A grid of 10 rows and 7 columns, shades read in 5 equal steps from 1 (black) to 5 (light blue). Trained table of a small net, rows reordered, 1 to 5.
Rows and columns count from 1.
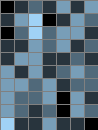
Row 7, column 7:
3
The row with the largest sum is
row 7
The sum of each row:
18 21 22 20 19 22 23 21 20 18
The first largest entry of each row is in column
5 3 3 3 2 1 1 1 1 1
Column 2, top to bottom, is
2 4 3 2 4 2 4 3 3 2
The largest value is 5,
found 3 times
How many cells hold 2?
22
